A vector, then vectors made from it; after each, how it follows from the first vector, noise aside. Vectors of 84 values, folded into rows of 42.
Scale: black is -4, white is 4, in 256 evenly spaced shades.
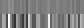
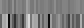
sign-scrambled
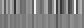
reversed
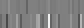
partly zeroed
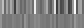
reversed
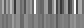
reversed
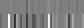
partly zeroed
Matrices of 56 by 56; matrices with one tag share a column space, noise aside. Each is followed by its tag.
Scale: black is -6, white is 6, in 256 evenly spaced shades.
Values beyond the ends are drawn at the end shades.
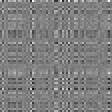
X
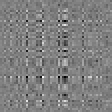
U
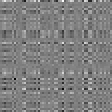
X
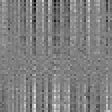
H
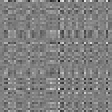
X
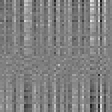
H
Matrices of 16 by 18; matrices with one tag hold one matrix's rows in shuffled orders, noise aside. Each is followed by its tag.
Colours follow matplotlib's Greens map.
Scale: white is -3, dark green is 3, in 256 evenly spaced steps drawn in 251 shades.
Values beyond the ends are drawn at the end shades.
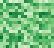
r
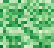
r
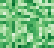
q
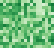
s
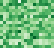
r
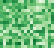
s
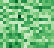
r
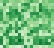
r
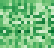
s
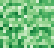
r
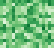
q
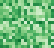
s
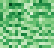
r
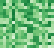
q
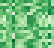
q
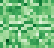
r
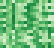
q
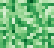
q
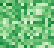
s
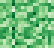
q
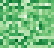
r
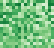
s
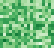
s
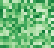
s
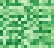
r
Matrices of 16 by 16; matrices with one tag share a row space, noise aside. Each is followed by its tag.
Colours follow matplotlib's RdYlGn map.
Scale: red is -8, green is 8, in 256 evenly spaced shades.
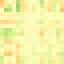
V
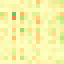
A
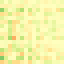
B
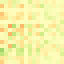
B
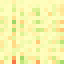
A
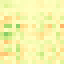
V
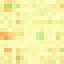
V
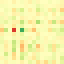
A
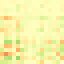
V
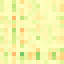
A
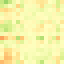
V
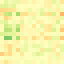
V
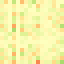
A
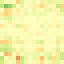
V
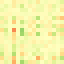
A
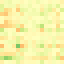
V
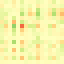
A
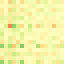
B
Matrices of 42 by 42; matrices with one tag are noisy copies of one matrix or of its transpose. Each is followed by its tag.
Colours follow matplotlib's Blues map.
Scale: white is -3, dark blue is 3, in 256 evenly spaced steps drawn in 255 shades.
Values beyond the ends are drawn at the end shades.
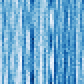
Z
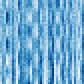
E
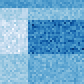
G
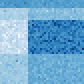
G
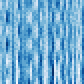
E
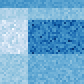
G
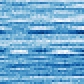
Z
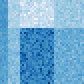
G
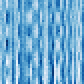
E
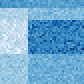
G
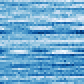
Z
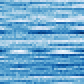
Z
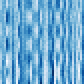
E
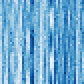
Z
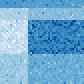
G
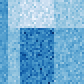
G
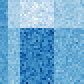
G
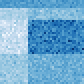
G
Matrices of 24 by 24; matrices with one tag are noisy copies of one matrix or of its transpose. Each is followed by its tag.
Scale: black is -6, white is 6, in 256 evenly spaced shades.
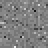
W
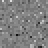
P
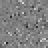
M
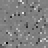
M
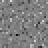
P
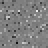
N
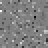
P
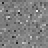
N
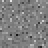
P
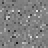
N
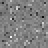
N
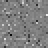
W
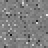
W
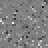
M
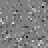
M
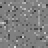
W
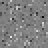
N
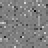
W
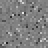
M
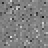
N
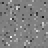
N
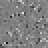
M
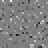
P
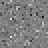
N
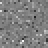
P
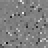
M
